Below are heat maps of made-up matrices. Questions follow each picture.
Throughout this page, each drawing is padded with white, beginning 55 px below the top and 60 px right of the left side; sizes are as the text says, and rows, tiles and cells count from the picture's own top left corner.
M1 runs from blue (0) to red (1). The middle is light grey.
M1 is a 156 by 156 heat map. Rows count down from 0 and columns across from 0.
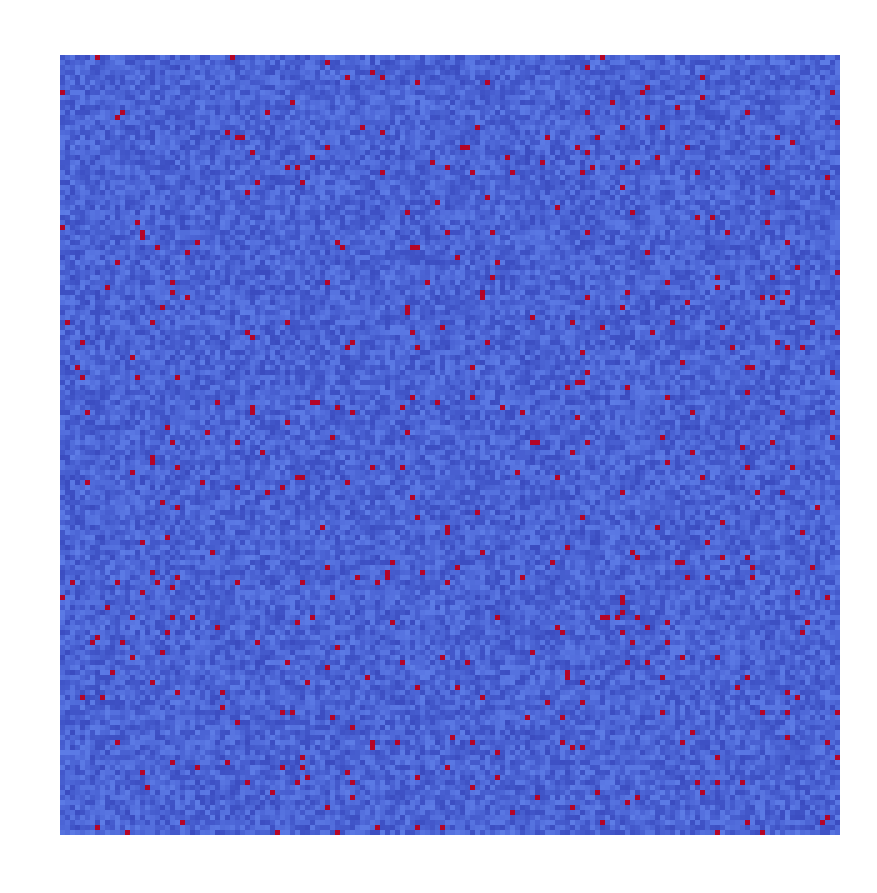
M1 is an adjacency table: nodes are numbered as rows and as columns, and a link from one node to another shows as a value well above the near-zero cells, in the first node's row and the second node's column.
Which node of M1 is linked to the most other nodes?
node 112
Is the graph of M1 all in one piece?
yes
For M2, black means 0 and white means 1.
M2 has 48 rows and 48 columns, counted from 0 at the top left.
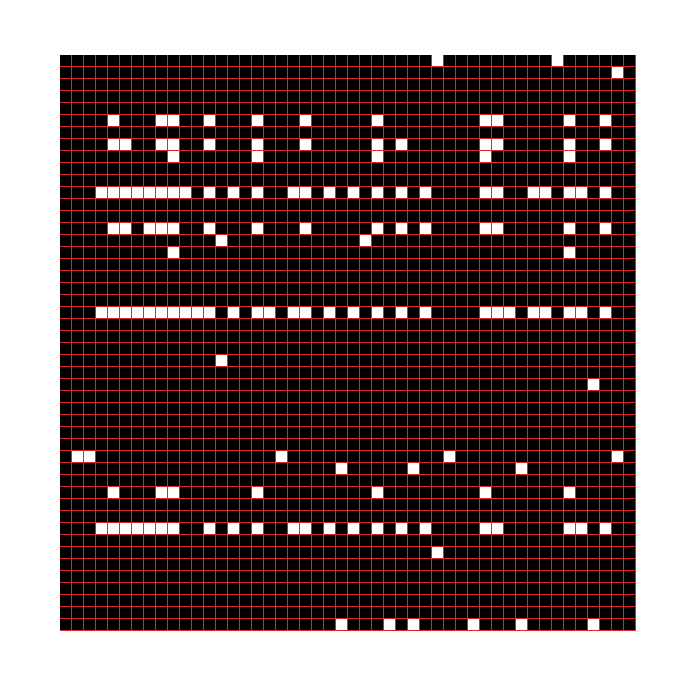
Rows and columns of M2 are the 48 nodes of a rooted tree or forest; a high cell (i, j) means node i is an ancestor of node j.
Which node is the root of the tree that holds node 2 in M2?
33
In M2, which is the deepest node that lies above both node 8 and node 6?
39
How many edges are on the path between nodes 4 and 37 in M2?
8
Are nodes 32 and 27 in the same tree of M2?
no
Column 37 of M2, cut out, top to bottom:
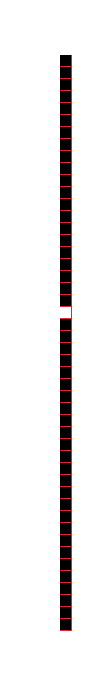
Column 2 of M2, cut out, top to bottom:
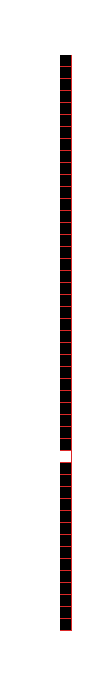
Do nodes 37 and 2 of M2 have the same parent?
no
